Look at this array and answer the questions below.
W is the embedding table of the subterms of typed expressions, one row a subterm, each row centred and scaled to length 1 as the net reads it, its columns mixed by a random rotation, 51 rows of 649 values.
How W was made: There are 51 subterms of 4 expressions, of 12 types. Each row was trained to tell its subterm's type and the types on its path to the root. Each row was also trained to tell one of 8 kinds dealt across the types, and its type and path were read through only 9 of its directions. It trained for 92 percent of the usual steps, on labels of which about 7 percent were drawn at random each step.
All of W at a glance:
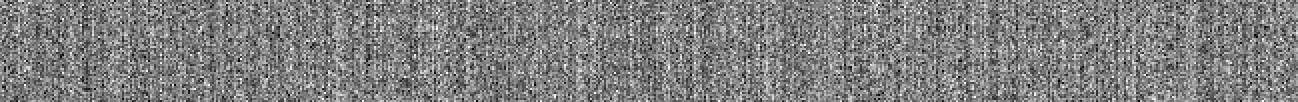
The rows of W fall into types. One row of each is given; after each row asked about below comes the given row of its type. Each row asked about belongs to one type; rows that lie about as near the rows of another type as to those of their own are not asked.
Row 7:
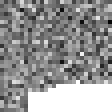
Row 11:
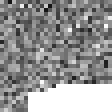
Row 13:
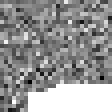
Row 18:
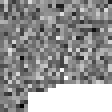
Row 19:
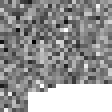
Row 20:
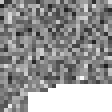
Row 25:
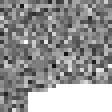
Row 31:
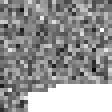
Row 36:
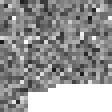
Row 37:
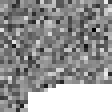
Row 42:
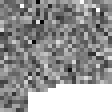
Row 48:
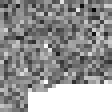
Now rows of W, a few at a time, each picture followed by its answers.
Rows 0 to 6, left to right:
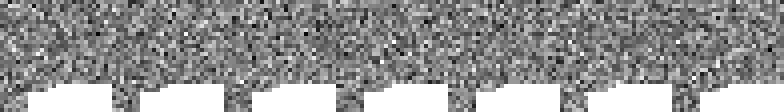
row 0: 7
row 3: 31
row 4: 13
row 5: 20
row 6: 42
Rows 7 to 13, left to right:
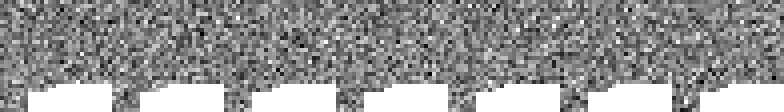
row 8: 11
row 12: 31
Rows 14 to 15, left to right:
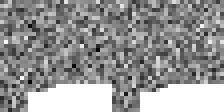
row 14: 42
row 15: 19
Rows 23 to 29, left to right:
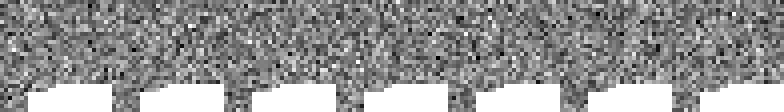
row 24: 11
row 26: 13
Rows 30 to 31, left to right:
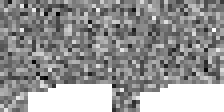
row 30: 7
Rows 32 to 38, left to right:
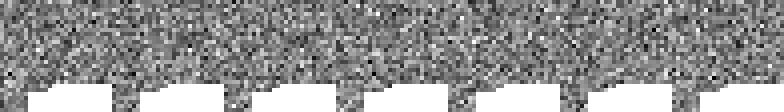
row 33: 13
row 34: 13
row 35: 7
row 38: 7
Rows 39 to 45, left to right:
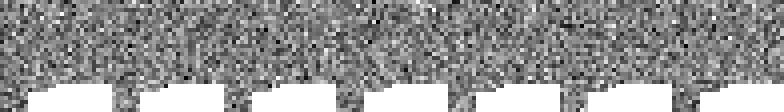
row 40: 25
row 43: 20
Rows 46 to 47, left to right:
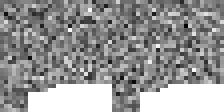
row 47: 11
